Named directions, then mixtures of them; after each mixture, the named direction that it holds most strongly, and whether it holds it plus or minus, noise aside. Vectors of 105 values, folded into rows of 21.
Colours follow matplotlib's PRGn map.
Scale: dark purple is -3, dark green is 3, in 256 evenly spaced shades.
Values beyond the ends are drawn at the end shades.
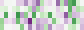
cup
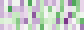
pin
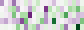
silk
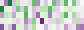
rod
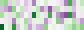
rod, minus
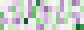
pin, minus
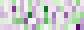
silk, minus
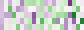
pin, plus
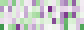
rod, minus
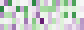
rod, plus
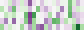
pin, minus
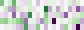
silk, minus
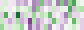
cup, plus
